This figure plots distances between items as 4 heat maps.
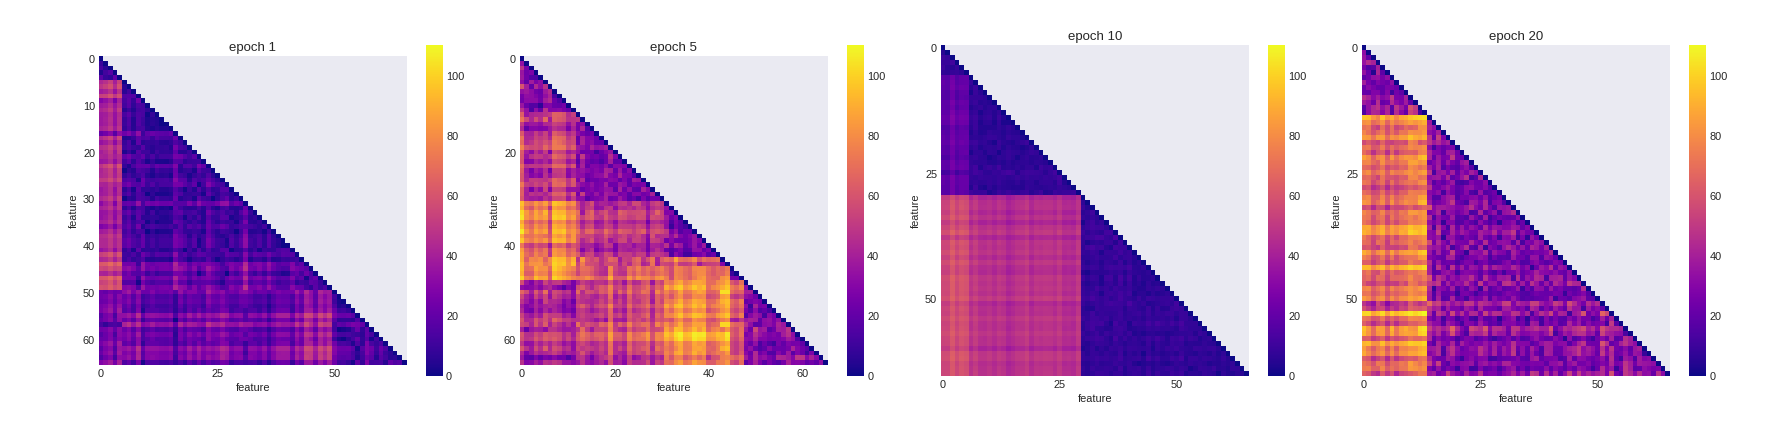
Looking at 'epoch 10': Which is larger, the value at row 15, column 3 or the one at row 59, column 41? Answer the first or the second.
the first
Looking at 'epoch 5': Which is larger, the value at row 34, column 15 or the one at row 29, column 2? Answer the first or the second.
the first
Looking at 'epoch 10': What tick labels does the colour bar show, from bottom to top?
0, 20, 40, 60, 80, 100
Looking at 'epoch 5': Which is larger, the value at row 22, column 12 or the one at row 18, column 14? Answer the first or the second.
the second
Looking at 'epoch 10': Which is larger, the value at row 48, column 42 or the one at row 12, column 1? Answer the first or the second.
the second
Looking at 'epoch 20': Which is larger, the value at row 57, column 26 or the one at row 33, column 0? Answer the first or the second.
the second
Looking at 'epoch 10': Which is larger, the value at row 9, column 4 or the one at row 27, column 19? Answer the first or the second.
the first
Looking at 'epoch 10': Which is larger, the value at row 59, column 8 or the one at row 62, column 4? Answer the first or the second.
the second
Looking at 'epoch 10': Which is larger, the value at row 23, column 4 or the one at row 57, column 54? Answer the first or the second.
the first
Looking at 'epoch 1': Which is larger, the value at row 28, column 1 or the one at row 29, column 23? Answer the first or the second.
the first
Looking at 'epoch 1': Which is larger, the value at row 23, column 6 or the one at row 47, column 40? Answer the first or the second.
the second
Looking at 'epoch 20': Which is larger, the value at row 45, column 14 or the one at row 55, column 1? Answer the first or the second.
the second
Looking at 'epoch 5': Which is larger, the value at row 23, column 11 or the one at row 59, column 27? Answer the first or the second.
the second
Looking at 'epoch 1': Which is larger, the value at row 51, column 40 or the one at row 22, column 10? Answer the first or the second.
the first
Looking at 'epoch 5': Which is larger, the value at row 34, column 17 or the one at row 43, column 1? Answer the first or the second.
the second
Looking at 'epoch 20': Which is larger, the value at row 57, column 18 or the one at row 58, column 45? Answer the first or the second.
the first
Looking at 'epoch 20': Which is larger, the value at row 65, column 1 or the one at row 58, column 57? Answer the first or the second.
the first
